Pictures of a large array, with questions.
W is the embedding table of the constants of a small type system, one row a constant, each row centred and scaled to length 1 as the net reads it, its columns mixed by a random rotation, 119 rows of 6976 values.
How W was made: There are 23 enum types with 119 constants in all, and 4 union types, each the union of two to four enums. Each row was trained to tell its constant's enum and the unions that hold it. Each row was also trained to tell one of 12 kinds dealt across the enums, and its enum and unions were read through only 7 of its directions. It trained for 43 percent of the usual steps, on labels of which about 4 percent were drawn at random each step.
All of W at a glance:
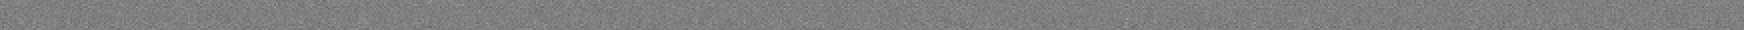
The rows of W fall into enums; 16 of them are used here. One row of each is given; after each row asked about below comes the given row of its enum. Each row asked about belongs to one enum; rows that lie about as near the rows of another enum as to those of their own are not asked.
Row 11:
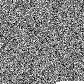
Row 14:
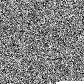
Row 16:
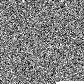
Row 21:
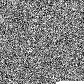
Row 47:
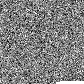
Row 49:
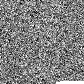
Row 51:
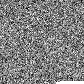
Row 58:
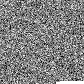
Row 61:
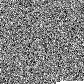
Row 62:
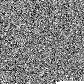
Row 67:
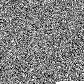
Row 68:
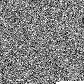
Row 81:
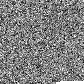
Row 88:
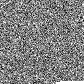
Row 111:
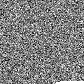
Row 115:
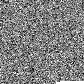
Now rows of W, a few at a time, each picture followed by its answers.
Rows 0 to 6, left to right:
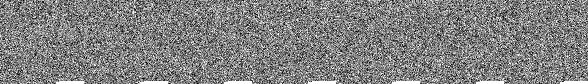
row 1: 11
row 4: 61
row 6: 115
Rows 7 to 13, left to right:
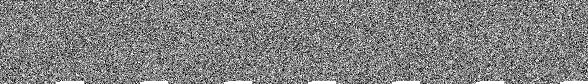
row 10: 61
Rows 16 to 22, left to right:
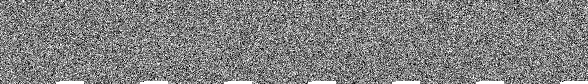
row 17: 111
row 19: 49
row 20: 21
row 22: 51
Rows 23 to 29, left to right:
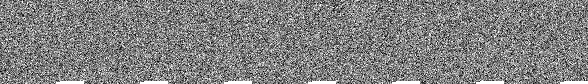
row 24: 115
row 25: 111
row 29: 11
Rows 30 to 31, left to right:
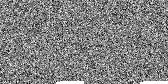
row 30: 11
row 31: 14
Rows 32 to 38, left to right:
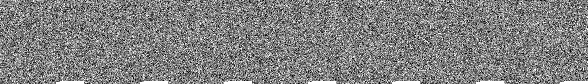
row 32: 61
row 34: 67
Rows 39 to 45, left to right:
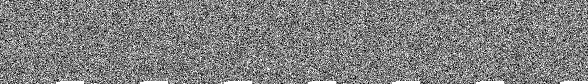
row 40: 14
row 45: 21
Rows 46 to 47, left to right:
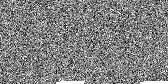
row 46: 68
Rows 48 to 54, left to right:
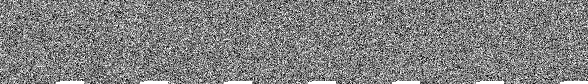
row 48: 61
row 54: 11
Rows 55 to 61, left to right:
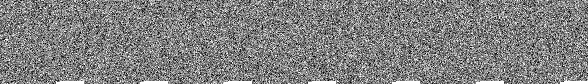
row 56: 14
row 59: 111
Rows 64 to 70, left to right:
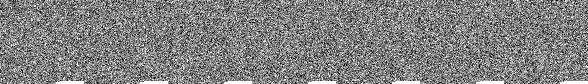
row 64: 51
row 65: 111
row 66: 14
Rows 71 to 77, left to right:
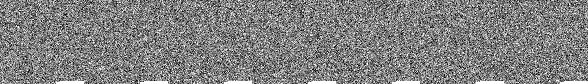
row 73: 68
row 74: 68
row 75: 68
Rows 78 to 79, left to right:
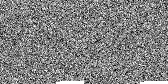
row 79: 115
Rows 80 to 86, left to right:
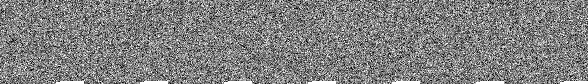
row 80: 115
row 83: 51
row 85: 11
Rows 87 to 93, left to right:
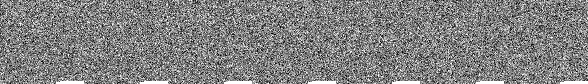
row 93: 81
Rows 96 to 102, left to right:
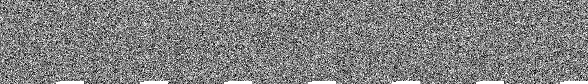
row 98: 115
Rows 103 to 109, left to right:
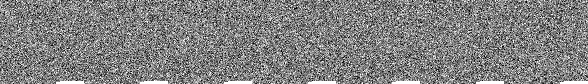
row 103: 58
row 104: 67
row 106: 51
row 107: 68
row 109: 81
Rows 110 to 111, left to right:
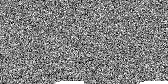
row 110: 51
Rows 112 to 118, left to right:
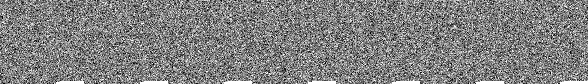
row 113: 88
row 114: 14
